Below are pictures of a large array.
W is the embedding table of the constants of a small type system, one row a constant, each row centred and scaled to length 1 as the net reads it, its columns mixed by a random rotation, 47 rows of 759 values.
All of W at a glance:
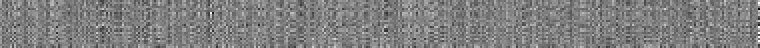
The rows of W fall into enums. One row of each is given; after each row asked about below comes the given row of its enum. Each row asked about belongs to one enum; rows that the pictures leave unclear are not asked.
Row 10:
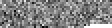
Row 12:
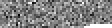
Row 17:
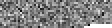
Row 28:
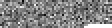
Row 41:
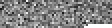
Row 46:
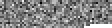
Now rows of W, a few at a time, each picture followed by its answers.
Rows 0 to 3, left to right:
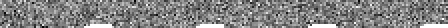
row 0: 10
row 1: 28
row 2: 41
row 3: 28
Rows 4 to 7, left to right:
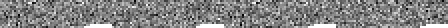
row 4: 12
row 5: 28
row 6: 12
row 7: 46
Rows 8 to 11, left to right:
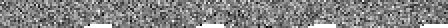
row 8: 17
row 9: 17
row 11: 41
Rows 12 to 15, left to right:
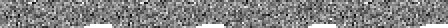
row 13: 12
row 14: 28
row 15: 12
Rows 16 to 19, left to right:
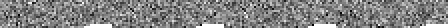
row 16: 12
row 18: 17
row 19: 10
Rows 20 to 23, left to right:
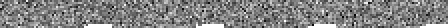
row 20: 41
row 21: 46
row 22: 17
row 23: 12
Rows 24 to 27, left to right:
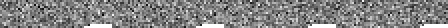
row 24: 17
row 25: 17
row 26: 41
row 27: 41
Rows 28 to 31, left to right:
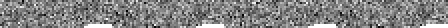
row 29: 10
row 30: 12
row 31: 10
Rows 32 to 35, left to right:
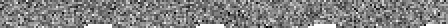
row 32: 41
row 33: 41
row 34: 10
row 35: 17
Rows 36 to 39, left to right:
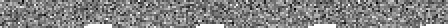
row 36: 28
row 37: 41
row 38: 46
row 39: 46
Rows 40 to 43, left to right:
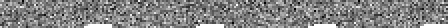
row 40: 28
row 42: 46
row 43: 28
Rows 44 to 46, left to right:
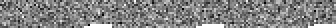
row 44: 17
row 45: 46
